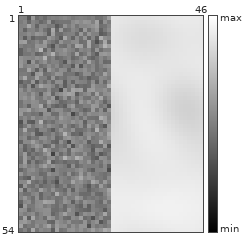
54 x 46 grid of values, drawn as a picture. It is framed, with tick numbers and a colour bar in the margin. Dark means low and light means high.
It is made of 1 by 2 panels. Panel 1,1: middling, fine-grained. Panel 1,2: very high, smooth, faint in contrast.
